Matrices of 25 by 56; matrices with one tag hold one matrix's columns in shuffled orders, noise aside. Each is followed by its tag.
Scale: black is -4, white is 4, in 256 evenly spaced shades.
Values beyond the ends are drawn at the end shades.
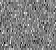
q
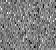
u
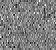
u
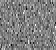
q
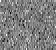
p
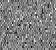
u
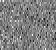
p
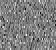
p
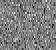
u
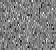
u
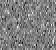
q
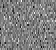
u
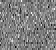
u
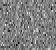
q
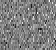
u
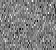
u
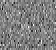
q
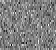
q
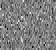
u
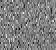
u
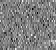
p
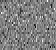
u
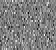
p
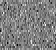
q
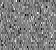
u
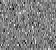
q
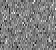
u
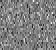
u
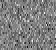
u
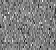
u
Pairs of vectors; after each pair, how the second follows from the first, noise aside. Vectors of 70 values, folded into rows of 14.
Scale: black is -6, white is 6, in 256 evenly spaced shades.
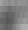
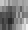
scaled up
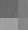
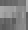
wrapped around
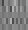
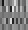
scaled up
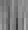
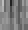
reversed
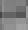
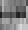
scaled up
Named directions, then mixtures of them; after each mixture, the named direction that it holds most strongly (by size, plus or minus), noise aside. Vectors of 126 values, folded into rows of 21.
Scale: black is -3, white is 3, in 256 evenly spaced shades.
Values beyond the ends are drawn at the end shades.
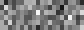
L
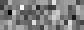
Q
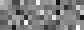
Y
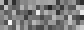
L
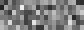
Q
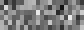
L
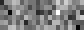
Y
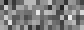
L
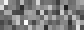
Y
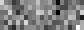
Y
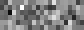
Q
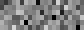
Y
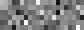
Y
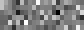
Y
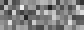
Q
